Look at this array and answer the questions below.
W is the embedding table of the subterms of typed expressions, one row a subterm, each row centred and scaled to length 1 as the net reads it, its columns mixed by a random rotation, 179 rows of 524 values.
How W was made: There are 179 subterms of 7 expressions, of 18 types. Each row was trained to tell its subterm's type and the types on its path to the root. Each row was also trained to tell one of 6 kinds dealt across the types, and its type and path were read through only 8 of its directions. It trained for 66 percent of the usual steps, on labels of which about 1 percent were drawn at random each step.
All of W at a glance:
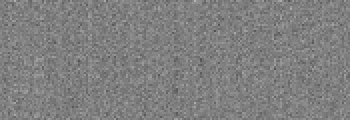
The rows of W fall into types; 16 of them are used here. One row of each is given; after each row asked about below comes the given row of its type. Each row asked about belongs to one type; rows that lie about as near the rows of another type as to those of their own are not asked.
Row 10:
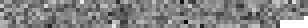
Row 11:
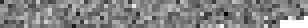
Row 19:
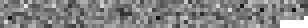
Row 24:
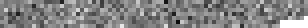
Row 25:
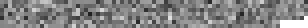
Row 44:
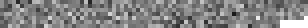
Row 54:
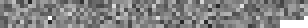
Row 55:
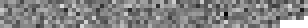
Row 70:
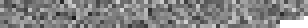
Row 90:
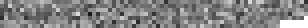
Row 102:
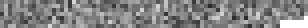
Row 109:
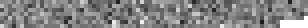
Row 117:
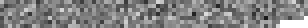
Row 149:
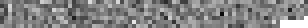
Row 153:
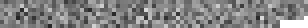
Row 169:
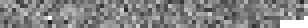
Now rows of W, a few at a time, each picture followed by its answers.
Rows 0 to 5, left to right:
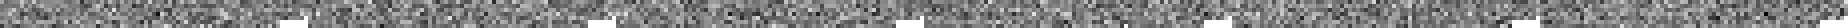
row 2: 19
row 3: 90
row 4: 109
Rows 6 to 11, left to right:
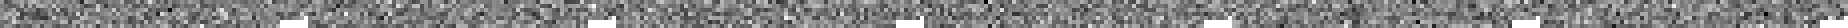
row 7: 10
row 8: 149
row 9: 117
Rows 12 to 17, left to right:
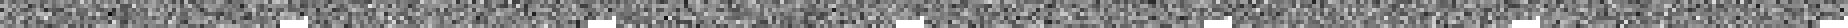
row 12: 10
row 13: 55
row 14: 11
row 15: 10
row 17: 54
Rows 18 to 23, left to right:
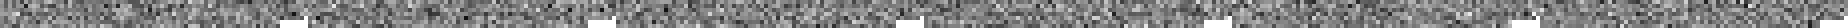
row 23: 54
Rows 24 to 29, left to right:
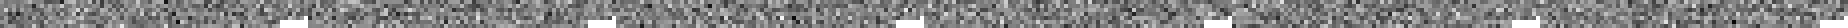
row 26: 44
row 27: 10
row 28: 117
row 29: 25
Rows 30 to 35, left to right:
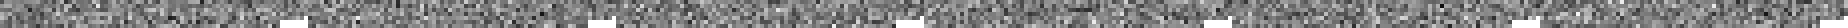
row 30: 102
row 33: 25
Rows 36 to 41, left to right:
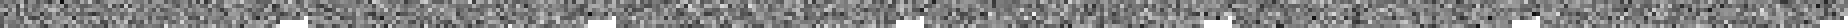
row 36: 117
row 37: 70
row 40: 10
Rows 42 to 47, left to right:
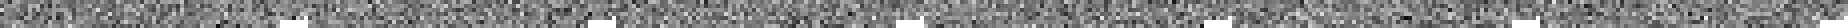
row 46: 102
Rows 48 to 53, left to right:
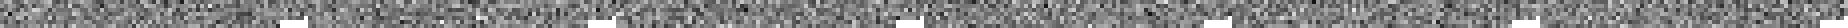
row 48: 169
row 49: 149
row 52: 24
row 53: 169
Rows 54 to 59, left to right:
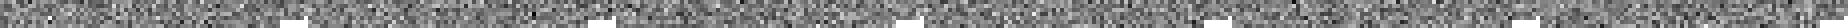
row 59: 24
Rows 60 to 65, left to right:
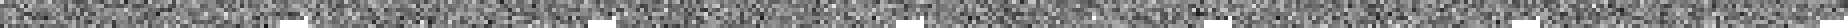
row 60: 117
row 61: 109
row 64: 24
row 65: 90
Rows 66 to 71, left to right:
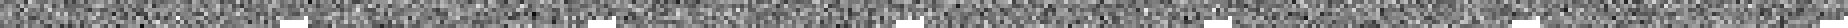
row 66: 153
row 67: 11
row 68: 24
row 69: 44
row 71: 149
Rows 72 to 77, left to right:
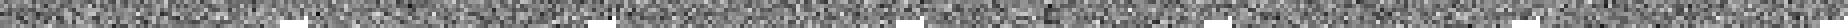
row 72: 102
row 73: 55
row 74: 117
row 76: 117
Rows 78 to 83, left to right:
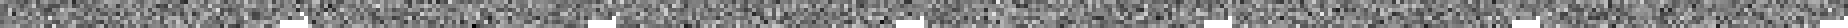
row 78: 149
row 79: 109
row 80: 11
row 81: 102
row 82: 11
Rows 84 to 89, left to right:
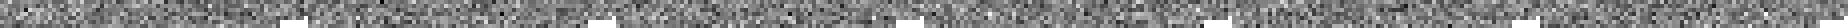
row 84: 169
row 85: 149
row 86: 109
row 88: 25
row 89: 117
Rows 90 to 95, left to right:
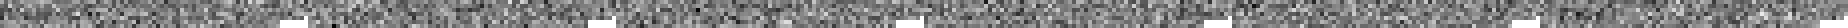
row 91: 25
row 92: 24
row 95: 90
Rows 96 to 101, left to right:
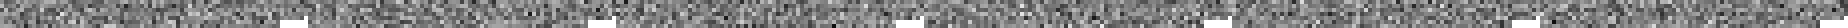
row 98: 70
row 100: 54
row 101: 19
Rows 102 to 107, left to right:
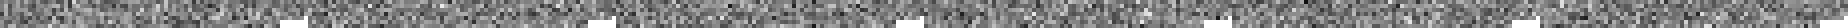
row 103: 19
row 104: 19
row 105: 90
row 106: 149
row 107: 117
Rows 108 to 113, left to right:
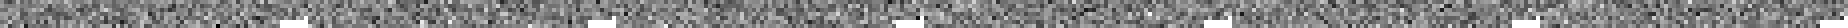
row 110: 55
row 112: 24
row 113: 25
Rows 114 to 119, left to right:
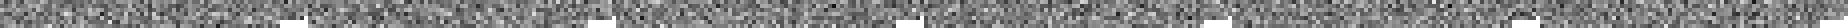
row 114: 54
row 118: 54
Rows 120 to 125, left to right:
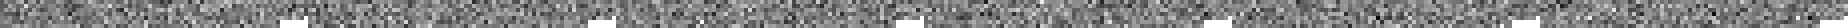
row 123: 90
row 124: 153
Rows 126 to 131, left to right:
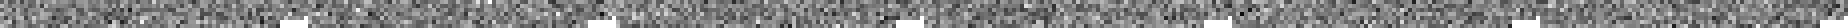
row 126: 109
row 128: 109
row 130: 169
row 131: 102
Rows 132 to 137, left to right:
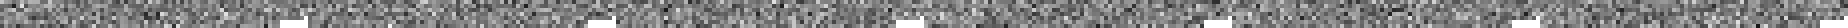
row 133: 54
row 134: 149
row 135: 109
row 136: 25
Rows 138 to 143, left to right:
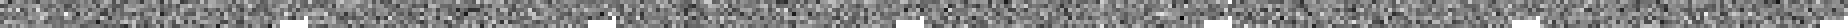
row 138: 149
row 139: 25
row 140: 19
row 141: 153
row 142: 153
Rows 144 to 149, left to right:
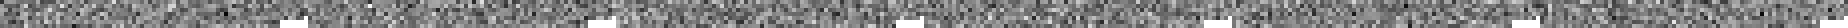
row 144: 11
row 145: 55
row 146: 109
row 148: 90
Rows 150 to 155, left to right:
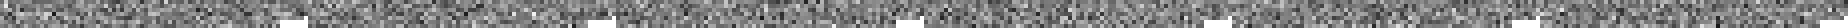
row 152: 153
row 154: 24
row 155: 44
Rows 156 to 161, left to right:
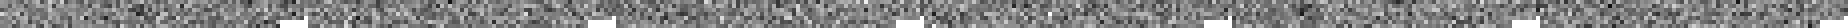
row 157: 153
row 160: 19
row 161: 19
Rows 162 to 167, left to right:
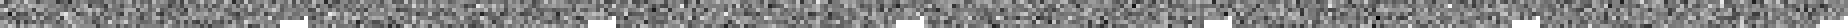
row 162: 24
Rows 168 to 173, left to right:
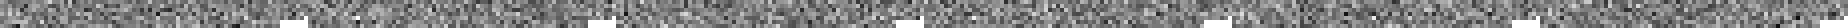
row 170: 55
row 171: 44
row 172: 19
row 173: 149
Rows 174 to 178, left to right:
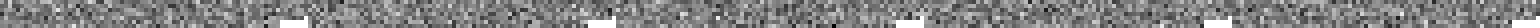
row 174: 117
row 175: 109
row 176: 54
